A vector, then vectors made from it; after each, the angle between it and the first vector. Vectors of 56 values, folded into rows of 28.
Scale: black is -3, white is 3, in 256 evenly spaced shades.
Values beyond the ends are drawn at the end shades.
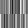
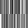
nearly parallel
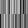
nearly opposite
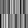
nearly opposite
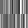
nearly parallel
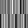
nearly opposite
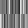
nearly parallel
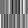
nearly parallel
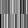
nearly opposite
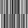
nearly parallel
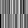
nearly opposite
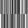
nearly parallel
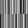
nearly opposite
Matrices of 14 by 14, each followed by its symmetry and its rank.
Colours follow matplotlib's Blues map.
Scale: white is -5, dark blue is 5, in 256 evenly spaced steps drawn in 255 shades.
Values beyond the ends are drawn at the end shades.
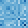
symmetric, rank three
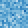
neither, full rank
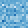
neither, rank three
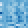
neither, rank three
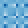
symmetric, rank one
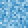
neither, full rank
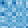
symmetric, rank two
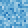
neither, full rank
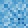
symmetric, rank three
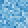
neither, full rank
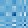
symmetric, rank one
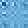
symmetric, rank two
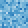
neither, full rank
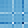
symmetric, rank one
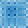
symmetric, rank two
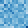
symmetric, rank three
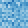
neither, rank three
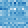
neither, rank three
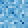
symmetric, rank three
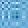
symmetric, rank one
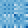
symmetric, rank two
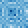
symmetric, rank three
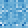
neither, rank three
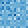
symmetric, rank two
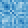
symmetric, rank three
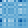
symmetric, rank one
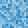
neither, full rank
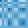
symmetric, rank one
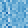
neither, rank three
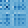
symmetric, rank two
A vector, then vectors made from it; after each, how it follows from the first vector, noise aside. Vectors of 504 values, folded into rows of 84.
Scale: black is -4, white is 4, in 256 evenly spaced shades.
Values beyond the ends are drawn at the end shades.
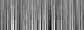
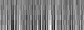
negated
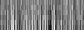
copied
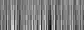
copied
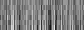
copied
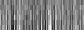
negated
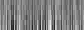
negated
